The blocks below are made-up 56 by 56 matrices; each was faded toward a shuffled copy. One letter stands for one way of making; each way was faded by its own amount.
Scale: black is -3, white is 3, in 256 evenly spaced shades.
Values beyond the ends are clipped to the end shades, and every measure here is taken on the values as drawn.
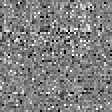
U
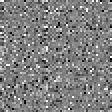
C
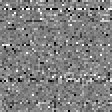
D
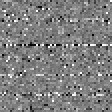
D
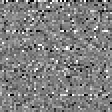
D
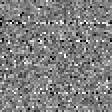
D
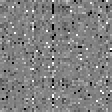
C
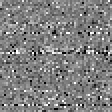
D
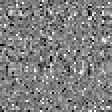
C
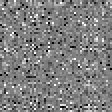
C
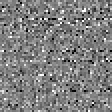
D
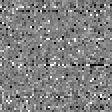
U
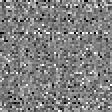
D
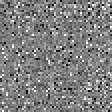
C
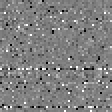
U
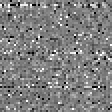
U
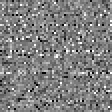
D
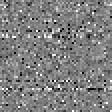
U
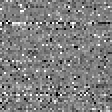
U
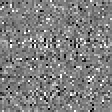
U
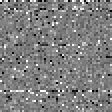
U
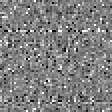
U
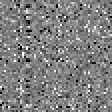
C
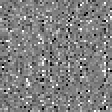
C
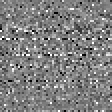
D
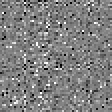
C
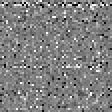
U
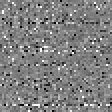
U
